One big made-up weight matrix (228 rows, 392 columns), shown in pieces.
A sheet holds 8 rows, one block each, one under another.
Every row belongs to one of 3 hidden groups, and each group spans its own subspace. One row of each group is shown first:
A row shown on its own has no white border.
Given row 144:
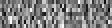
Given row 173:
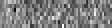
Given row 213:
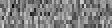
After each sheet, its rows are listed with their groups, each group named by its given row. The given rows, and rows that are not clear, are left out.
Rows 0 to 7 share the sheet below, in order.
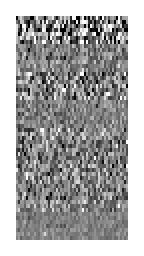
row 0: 213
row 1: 213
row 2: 173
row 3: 213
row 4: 173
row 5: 144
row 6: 213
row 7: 213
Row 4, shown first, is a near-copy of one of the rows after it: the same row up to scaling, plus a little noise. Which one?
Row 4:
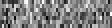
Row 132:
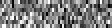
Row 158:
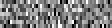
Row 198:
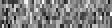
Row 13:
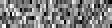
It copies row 198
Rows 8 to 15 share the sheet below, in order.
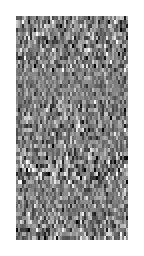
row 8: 173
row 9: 144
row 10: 144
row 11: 144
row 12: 173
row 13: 173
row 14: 144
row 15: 173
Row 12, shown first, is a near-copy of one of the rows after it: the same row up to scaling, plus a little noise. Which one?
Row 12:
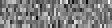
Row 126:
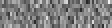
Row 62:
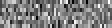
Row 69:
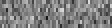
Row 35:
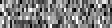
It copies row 62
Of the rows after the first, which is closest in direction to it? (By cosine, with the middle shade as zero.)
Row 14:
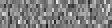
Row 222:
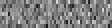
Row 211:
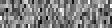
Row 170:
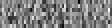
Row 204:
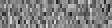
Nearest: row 222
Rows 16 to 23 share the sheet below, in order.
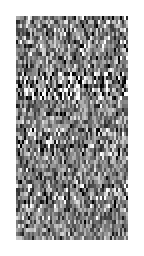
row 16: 173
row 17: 173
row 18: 144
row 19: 213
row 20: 213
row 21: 173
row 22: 173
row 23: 213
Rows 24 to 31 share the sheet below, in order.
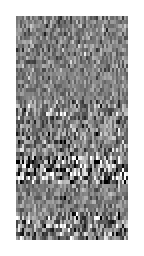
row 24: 144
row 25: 213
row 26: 213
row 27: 213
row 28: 213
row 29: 213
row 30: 213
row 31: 213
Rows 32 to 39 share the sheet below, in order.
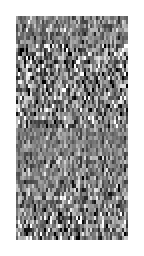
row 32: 213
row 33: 173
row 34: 173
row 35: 173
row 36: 144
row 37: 144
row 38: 213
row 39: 144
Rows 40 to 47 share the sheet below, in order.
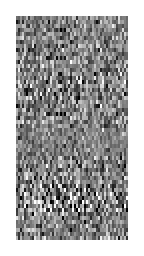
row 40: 213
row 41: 213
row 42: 144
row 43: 213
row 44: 173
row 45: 144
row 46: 173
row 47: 213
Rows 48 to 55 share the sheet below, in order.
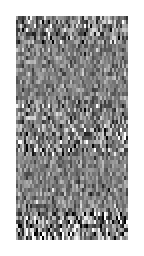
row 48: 213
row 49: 213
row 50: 173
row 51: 213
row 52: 144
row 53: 144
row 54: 173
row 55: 144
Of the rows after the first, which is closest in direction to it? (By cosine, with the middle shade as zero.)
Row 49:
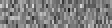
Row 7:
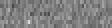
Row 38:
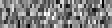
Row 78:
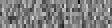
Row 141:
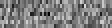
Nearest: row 38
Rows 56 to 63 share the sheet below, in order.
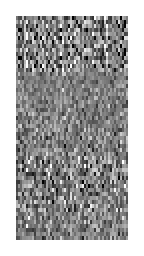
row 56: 144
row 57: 144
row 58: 173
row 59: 173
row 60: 173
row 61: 213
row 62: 173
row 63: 213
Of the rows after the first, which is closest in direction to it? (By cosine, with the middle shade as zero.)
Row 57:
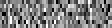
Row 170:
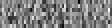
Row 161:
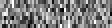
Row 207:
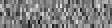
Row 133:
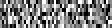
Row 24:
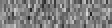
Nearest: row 133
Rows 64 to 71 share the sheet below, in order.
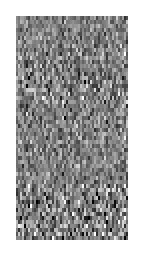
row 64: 173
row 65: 144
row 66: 213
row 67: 173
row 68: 144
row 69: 173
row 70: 173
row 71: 144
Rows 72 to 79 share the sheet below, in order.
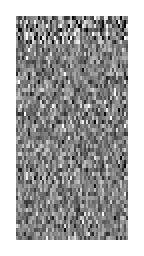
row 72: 144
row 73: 213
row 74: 173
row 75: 144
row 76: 173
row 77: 144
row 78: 144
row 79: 173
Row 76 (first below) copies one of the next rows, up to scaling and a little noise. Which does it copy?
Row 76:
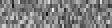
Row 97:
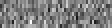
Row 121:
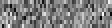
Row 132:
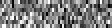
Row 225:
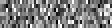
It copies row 132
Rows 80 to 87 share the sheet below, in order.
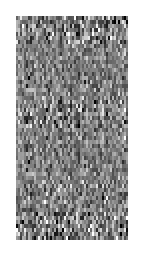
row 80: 173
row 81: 144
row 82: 213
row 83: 144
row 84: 144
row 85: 213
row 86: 144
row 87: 173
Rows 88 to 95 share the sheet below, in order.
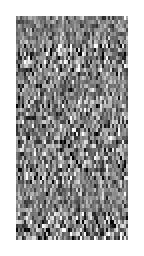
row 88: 173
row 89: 144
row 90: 213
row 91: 213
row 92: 213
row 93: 144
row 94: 144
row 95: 173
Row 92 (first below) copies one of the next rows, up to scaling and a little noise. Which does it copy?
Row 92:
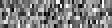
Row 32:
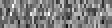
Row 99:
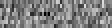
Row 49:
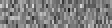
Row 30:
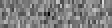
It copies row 30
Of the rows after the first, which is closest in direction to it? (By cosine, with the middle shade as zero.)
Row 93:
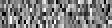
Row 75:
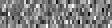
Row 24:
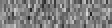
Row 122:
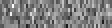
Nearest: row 75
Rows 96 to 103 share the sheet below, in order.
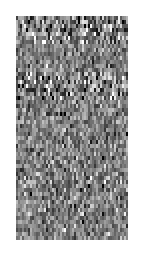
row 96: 213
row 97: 173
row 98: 213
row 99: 213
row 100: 173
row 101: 173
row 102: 173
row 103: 173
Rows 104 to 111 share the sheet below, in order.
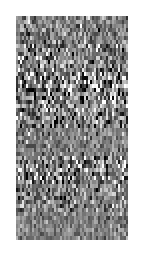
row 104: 173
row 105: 213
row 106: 213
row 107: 173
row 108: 213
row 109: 144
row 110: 213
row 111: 173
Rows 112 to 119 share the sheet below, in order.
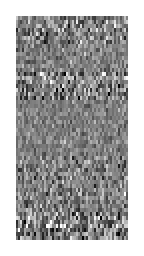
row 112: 173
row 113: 213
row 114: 173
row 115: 144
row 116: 213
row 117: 144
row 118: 144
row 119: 213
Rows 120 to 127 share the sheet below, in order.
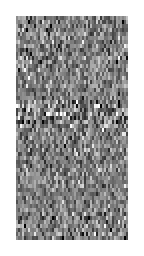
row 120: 213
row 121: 173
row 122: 213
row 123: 213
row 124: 173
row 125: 173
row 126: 173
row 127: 144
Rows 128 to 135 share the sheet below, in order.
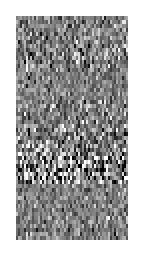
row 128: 173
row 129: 173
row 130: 213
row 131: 144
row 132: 173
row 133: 144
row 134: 144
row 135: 173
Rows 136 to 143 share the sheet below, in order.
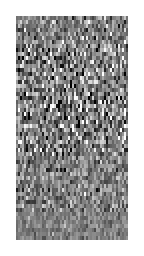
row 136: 144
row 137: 213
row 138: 173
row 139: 144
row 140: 144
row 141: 213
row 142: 213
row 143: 213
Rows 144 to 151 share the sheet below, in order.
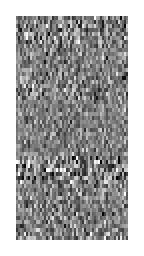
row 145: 144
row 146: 173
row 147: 144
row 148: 144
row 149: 213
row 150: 144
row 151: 173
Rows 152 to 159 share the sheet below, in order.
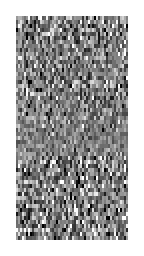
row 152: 144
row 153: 144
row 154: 173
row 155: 213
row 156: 173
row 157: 144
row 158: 173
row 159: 173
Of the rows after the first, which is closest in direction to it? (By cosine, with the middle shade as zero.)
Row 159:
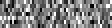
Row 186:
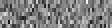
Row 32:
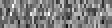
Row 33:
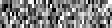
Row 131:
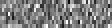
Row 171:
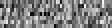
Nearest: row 186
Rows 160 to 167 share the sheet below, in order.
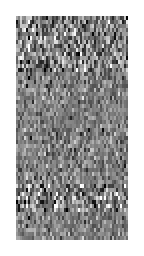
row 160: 173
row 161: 173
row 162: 213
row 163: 213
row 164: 173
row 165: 144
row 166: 173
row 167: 213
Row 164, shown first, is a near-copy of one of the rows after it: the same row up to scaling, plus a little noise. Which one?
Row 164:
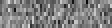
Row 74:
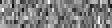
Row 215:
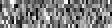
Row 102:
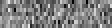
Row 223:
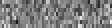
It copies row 102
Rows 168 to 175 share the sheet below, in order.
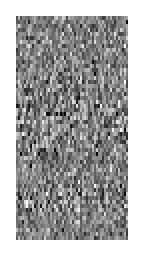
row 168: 173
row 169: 173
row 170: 144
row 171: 213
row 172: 173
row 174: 144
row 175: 173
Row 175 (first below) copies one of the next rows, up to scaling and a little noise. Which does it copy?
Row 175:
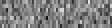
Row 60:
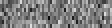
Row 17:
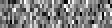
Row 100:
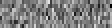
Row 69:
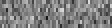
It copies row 69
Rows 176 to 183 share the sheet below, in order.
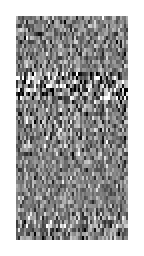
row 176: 173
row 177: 144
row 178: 213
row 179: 144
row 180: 144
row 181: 144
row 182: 213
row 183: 213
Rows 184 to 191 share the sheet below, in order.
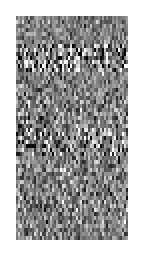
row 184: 213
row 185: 144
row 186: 173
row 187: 173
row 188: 213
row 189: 213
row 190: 173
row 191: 144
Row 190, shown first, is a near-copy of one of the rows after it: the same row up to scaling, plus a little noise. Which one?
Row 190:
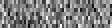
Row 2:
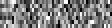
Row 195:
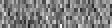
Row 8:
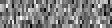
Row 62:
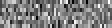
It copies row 195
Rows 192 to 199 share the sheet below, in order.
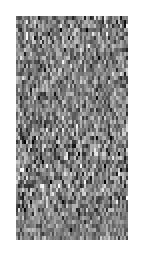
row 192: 144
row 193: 173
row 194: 173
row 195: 173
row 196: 173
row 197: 173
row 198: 173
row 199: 213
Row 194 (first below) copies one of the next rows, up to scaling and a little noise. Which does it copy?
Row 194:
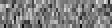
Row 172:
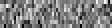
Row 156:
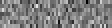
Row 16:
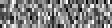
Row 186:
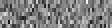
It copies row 172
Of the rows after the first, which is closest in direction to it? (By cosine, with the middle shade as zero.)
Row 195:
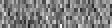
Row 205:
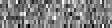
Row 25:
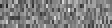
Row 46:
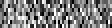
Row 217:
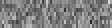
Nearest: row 217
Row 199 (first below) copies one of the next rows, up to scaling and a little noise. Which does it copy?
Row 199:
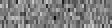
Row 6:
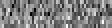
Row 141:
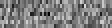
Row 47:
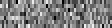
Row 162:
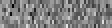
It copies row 47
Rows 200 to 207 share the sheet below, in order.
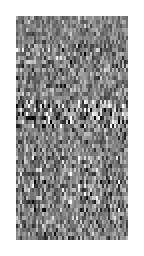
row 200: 213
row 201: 213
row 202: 213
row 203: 213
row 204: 144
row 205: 213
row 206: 213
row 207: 173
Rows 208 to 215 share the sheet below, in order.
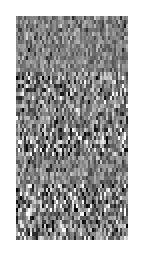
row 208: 144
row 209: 213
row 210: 213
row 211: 173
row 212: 144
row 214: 173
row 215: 173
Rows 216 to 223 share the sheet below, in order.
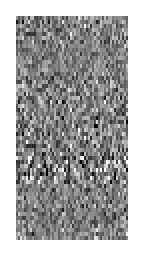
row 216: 213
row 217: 173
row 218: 173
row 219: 173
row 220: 213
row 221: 173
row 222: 144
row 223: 173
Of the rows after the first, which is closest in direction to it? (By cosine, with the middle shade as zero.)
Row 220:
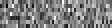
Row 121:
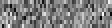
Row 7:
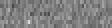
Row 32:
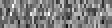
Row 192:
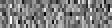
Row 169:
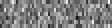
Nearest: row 32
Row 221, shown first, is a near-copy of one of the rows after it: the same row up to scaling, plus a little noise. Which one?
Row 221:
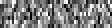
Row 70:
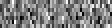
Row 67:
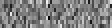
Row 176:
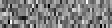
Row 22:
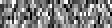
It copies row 22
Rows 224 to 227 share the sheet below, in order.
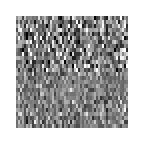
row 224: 144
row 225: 173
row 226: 213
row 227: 144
